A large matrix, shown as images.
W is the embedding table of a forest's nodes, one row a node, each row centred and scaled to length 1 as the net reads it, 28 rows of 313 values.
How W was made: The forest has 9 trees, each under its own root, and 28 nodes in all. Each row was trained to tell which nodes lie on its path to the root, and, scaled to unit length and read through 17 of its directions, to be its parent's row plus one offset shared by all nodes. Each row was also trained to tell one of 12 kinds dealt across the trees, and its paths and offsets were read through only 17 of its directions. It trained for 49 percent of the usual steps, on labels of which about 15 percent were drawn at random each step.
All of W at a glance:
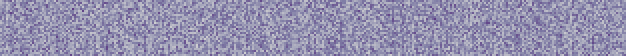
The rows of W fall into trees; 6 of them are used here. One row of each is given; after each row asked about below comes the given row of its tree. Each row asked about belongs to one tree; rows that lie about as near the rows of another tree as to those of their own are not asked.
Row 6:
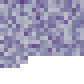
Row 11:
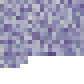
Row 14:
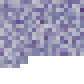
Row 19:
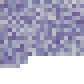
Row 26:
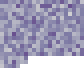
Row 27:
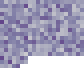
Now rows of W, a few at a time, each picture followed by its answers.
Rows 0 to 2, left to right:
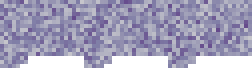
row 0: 26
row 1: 27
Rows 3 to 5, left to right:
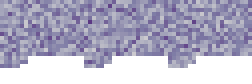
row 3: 11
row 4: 14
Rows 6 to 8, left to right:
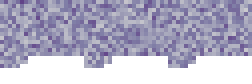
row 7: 26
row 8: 14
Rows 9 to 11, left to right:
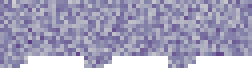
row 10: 26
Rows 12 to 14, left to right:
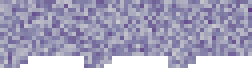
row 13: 6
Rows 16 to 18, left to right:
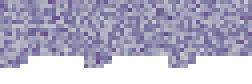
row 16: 14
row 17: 6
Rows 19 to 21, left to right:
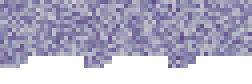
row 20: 6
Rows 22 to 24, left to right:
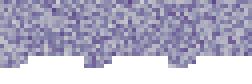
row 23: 11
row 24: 27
